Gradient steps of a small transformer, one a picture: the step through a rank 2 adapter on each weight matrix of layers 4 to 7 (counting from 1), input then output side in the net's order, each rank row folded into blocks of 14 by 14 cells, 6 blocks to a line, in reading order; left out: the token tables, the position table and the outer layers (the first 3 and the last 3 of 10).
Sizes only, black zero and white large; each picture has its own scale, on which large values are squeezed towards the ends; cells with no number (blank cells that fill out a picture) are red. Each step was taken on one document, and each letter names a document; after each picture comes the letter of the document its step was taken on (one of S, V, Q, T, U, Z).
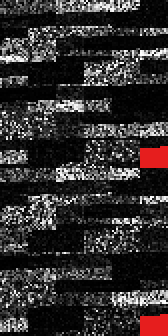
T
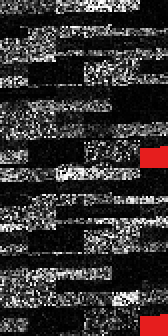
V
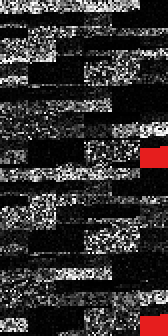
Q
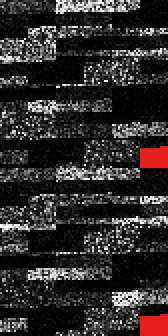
T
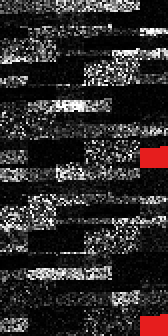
T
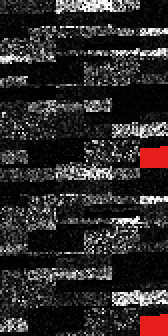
T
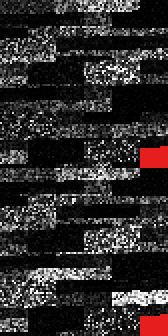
Q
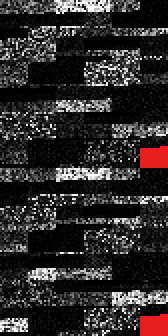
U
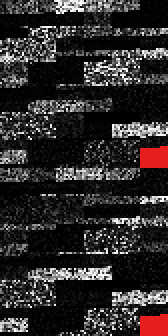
U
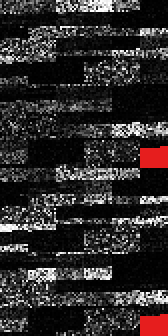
Q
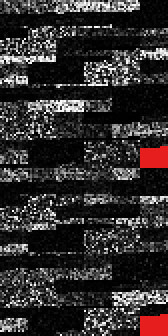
V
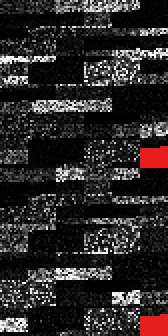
Q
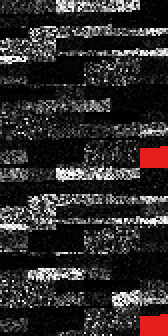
T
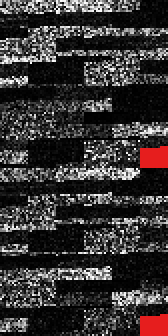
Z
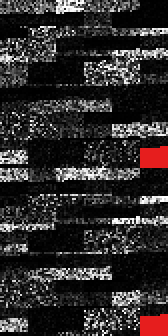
U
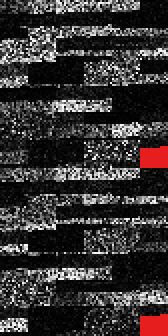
Z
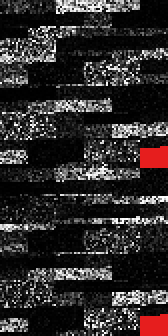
U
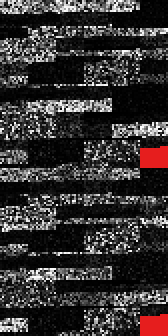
V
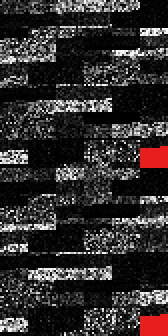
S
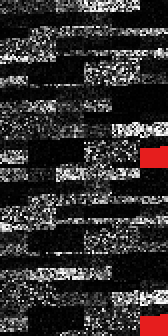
Q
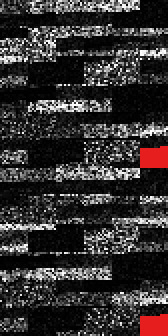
T
